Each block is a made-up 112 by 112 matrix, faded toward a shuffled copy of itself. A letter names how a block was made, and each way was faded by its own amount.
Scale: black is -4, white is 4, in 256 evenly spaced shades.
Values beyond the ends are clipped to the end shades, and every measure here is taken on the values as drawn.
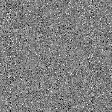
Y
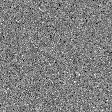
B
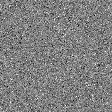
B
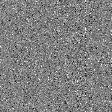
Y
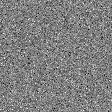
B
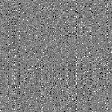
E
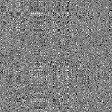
E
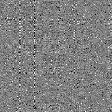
E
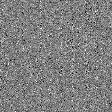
Y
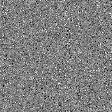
Y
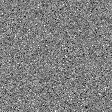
B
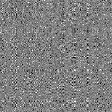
E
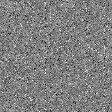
Y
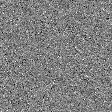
B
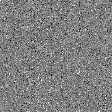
Y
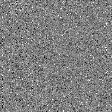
Y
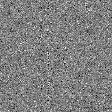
Y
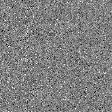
Y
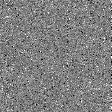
Y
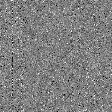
Y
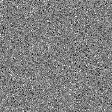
Y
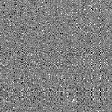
E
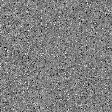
Y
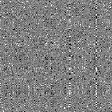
E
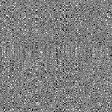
E
